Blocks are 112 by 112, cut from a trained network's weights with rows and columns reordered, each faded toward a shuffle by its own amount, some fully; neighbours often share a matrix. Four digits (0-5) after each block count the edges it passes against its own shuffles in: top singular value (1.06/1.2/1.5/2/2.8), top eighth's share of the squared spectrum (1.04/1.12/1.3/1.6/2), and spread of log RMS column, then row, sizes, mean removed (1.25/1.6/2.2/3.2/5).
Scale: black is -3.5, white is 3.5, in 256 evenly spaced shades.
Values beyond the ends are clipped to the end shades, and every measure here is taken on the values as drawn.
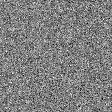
0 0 0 0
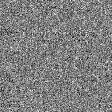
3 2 0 2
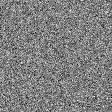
0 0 0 0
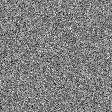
0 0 0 0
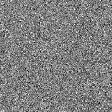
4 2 1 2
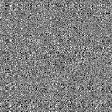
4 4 2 3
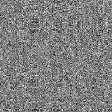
4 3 1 2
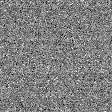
1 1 0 0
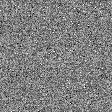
0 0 0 0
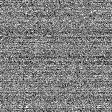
4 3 1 1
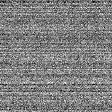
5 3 2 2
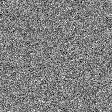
0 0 0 0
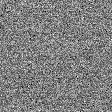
1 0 0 0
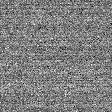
3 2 0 0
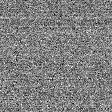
2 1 0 0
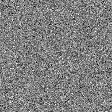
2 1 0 1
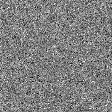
1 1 0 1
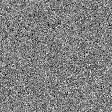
1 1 0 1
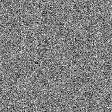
2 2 0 1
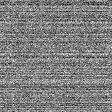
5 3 2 2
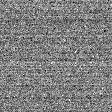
3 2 0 0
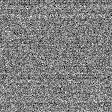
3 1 0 0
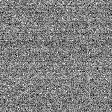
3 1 0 0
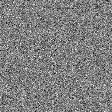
1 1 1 0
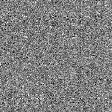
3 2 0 2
